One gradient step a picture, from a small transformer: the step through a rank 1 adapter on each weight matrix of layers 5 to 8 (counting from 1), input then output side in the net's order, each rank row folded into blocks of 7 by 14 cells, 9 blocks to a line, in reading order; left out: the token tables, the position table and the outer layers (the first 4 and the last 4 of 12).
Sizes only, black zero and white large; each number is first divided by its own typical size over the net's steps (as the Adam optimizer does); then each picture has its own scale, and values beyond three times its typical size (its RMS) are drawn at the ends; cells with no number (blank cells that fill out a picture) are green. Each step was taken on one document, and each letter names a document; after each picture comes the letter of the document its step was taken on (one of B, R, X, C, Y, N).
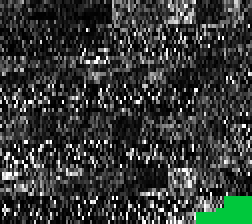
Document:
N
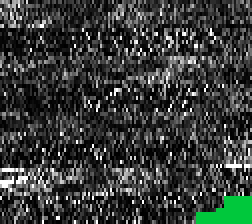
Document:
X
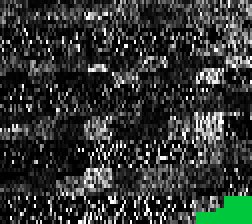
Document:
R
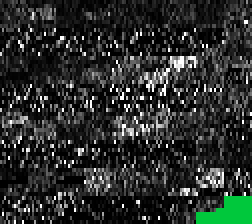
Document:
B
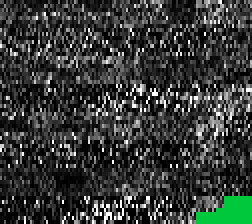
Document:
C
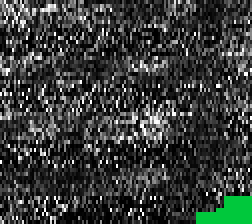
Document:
X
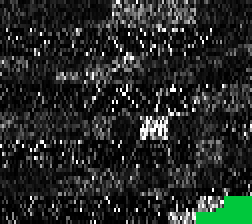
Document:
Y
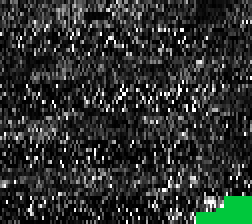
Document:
Y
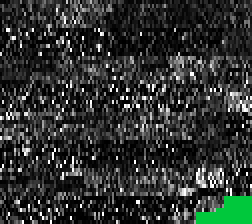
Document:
B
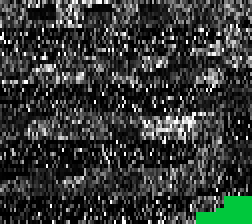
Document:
R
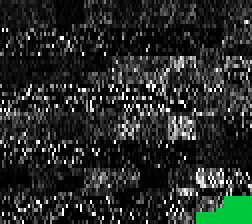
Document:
B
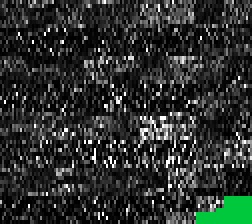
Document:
N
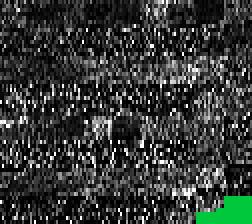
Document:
N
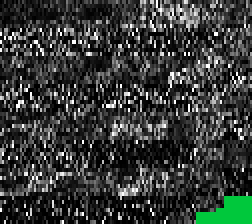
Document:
C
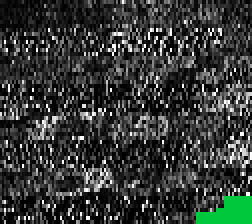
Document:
C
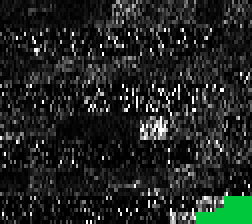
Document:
Y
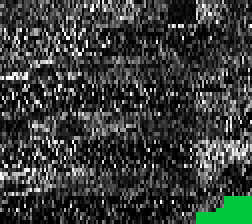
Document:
C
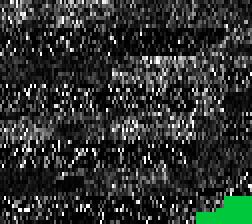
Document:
B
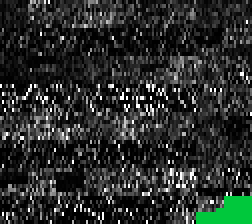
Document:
B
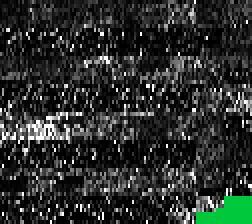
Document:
B
